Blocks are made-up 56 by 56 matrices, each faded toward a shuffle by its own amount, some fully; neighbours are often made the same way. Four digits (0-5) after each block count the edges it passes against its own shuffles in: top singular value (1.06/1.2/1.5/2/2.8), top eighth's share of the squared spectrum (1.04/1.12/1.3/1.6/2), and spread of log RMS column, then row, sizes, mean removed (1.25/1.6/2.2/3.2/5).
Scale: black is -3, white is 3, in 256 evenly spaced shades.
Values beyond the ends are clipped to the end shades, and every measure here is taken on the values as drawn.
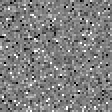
0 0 0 0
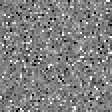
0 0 0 0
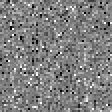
2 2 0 0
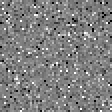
0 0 0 1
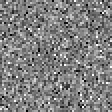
0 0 0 0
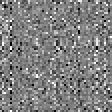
4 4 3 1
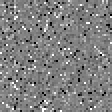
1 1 0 0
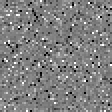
1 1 0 0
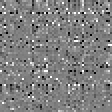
4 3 2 2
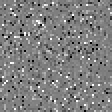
3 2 0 0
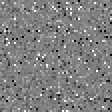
1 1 0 1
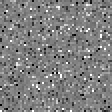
2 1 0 0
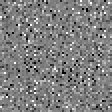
3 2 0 1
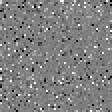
2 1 0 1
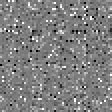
3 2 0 0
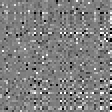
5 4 3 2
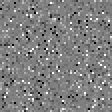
0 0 0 0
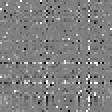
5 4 2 2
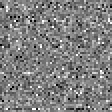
1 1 0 2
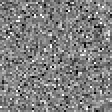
0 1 0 0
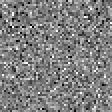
2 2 0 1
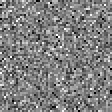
1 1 0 0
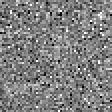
2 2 1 0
